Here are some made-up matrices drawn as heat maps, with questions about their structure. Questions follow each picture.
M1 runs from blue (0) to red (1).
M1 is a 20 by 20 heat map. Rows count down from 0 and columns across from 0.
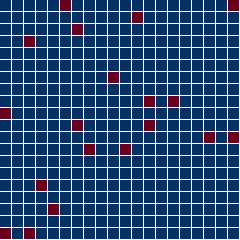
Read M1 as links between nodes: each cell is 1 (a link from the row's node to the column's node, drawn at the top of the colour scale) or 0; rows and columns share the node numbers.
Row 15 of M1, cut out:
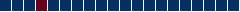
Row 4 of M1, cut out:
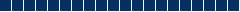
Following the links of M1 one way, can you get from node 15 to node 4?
no
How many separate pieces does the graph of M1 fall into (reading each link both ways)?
4
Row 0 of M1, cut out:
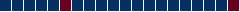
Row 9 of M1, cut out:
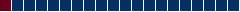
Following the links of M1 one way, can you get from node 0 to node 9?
yes
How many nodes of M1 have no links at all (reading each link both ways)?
3
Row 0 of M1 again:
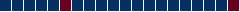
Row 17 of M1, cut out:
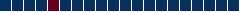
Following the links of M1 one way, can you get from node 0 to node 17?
no
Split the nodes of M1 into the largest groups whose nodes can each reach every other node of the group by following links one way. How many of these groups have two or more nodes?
2
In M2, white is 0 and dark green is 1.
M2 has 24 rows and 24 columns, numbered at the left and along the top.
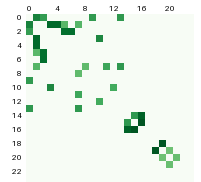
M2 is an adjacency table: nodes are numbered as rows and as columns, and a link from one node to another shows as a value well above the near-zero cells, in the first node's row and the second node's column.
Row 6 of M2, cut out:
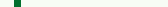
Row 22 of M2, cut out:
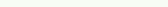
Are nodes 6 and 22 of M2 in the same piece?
no
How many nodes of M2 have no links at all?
3
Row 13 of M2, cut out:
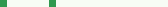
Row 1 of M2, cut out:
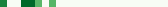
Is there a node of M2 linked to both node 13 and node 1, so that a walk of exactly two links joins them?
yes
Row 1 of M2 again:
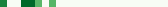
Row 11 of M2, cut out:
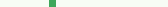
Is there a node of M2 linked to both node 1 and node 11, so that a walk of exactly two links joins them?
yes
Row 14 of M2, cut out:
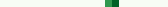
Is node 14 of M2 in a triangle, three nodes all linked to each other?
yes
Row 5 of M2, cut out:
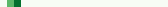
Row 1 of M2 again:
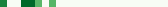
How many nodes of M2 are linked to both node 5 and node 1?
0
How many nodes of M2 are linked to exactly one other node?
8
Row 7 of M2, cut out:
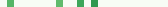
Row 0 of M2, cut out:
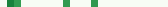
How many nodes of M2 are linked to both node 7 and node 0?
2
